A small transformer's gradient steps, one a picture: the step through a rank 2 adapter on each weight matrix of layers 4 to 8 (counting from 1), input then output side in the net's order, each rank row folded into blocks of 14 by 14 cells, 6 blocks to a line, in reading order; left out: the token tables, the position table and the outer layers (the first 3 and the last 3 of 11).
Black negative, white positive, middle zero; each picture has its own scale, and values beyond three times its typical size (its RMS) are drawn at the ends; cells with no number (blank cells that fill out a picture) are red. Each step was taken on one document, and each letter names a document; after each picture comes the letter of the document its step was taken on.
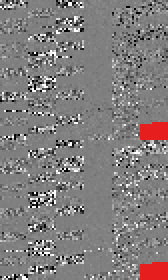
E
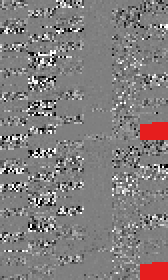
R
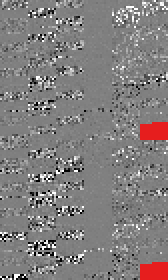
E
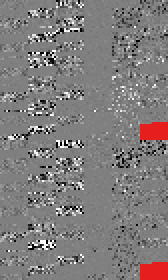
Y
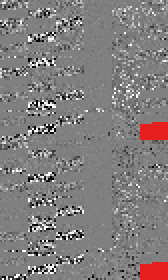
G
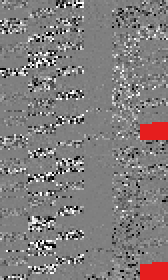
G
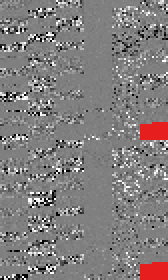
G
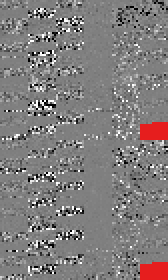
G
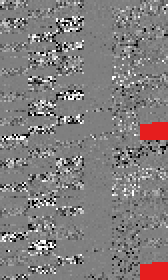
Y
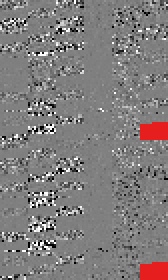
G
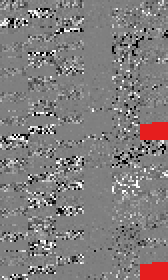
Y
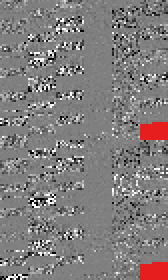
R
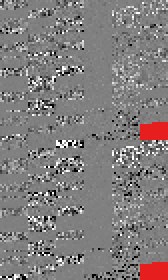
E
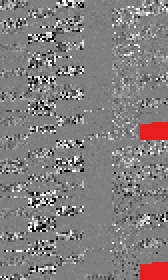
E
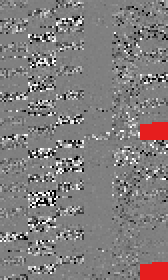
G
